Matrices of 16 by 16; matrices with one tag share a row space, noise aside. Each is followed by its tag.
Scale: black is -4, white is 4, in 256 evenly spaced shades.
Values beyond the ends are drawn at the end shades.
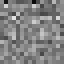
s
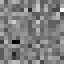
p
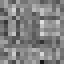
s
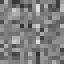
p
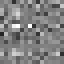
p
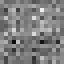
s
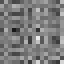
p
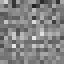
s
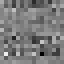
s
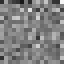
p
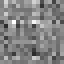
s
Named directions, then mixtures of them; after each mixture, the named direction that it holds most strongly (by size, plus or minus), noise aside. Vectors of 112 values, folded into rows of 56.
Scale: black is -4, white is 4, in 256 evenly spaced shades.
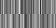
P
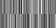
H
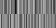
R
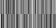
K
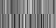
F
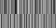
R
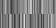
F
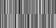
H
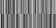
K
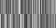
P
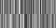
P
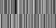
R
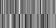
P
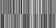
H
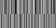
R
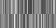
F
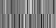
F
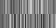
F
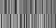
R
